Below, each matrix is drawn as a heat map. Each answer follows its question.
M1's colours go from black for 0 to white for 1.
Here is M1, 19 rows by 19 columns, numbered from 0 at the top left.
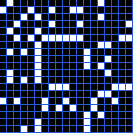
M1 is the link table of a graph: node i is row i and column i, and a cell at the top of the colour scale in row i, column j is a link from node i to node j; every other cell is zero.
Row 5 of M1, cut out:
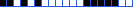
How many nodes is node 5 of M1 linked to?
10
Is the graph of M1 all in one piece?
yes
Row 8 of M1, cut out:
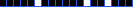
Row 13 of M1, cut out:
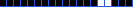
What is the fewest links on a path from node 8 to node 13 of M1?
2
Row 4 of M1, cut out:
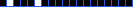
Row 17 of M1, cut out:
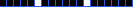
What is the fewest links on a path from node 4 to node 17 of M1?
2
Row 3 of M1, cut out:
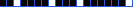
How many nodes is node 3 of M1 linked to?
4
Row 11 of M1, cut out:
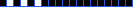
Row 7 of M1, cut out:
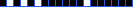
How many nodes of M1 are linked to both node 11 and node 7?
3
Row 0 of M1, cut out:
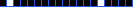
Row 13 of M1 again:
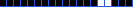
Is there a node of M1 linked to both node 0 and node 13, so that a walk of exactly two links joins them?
yes
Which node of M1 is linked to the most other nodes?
node 5
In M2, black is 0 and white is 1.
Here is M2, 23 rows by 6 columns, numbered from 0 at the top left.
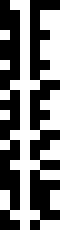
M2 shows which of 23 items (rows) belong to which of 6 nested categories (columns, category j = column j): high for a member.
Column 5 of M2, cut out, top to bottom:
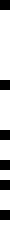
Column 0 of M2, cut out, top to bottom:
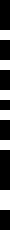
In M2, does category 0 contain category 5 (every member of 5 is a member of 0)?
no
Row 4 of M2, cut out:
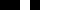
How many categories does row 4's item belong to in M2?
3
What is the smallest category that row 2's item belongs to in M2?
4
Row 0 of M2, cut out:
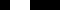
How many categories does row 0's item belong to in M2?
2
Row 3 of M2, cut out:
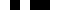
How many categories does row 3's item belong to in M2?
3
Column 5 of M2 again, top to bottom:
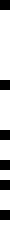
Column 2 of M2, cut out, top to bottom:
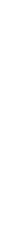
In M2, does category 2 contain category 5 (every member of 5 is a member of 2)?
yes
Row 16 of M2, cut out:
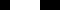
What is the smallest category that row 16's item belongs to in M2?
3
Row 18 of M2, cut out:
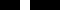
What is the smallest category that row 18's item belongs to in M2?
2
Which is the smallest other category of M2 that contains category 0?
5
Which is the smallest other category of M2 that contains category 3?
1
